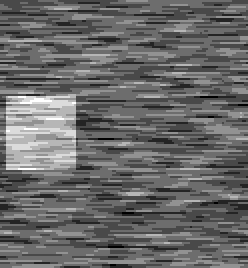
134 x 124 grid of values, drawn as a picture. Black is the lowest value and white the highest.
Average level on the scale: 40%. Ninth with the highest average: middle left. Odd patch: higher, in the middle left. Grain: streaks across.
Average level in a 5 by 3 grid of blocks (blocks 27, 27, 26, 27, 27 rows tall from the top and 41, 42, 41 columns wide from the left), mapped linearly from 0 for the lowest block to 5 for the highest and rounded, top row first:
000 | 210 | 501 | 100 | 100
